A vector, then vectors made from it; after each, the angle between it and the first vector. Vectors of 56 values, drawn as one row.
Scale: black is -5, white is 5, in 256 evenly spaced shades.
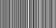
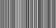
partly opposed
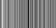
partly opposed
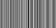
nearly opposite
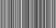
partly opposed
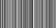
orthogonal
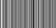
partly aligned
